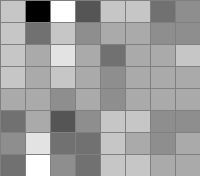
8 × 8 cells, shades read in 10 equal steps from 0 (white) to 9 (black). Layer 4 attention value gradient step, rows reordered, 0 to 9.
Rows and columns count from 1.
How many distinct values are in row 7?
5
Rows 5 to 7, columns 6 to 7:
3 3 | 2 4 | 3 4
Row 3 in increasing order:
1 2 2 3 3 3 3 5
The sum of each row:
30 27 22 23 26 30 27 24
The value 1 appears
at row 3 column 3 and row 7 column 2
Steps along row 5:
same up down up down same same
